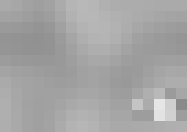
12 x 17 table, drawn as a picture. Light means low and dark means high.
Roughest part: bottom right. Grain: blotchy. Odd patch: rougher, in the bottom right. Histogram: skewed, a long tail of low values.
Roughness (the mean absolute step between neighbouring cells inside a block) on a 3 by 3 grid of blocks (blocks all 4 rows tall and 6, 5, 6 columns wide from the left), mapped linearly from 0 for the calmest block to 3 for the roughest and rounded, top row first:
0 0 0
0 0 0
0 0 3
